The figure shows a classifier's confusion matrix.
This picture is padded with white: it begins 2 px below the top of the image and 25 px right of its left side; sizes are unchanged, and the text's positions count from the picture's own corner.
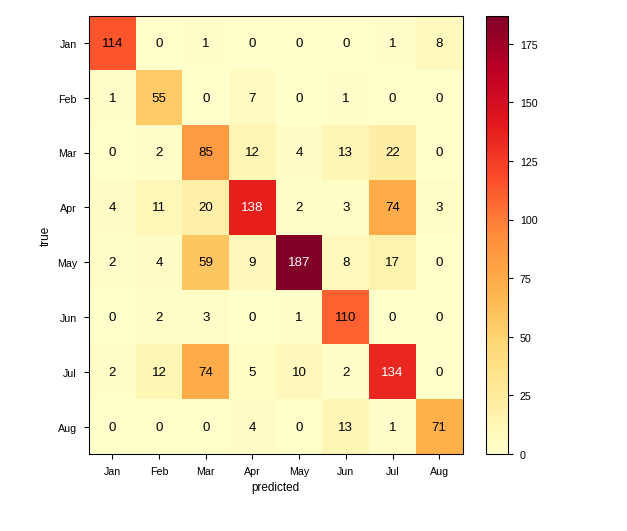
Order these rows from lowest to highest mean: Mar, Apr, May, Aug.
Aug, Mar, Apr, May
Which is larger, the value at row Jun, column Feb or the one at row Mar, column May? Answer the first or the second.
the second
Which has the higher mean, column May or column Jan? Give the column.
May
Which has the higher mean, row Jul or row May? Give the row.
May
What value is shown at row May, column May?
187
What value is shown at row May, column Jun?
8
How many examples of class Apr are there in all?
255
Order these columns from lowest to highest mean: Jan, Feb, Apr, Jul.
Feb, Jan, Apr, Jul
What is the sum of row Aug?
89
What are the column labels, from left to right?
Jan, Feb, Mar, Apr, May, Jun, Jul, Aug
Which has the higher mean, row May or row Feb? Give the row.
May
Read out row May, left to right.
2 4 59 9 187 8 17 0
